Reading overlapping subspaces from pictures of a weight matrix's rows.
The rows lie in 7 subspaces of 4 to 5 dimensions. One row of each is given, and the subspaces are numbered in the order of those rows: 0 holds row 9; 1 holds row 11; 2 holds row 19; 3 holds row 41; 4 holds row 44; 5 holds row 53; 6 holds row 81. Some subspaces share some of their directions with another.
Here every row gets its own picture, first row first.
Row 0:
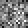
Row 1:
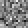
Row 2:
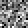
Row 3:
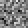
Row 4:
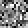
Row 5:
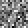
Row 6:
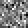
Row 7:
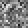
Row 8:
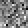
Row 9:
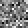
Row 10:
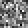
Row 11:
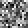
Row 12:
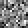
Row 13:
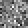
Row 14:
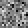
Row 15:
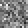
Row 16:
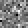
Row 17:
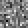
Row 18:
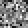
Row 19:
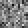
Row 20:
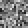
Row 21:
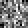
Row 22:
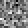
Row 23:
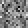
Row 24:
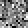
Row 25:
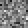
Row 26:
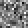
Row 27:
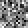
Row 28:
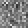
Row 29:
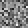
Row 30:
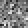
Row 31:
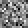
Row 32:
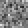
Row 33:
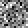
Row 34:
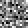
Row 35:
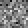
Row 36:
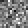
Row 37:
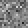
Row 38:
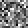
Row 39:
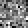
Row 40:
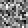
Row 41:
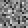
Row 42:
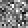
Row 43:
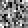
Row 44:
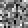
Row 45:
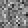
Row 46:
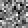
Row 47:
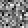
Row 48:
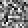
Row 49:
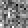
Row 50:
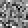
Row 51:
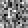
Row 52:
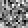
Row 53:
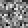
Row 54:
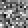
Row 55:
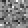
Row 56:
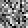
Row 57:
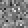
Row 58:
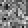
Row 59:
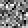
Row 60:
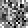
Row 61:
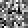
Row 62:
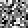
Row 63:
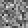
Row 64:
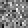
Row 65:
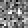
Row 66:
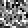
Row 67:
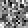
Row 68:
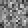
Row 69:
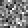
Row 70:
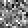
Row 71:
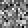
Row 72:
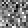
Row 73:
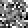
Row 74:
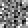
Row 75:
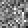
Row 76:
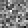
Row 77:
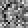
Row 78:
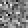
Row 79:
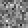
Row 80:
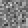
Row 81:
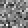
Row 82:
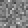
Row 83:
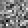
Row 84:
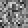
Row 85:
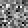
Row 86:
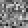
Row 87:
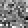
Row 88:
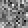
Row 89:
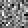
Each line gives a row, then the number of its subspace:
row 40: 0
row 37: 2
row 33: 4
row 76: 3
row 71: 0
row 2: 3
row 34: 0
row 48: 0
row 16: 4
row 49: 3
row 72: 3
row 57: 0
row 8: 3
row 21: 4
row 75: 5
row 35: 6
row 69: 3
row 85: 2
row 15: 0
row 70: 1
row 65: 1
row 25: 6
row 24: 1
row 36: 3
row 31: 0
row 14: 2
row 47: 2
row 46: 4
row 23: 2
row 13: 4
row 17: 5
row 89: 2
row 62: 6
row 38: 4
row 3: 6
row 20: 4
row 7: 2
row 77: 2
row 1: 6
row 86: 1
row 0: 5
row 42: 2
